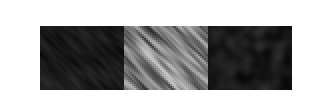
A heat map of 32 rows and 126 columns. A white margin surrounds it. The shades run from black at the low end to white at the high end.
It is made of 1 by 3 panels. Panel 1,1: very low, slanting down to the right, faint in contrast. Panel 1,2: middling, slanting down to the right, strong in contrast. Panel 1,3: very low, blotchy, faint in contrast.
